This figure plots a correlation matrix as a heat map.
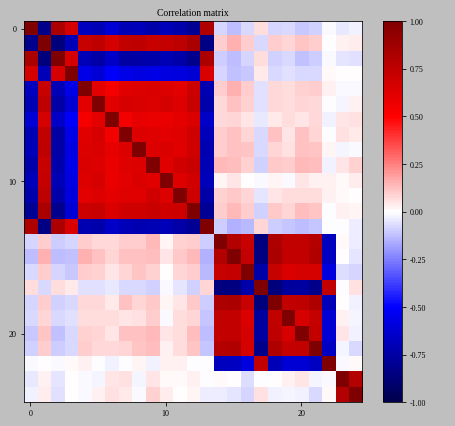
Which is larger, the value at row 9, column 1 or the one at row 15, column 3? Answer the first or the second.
the first
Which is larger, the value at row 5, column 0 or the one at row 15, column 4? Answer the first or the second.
the second
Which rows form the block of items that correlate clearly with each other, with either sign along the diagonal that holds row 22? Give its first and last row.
14 to 22
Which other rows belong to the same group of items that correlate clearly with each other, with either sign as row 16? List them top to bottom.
14, 15, 17, 18, 19, 20, 21, 22
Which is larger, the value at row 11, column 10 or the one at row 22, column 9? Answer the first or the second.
the first
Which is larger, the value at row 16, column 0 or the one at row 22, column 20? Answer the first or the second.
the first
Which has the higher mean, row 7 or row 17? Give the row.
7
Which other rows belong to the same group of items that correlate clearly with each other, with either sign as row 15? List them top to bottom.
14, 16, 17, 18, 19, 20, 21, 22
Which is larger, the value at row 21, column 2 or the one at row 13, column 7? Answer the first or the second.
the first
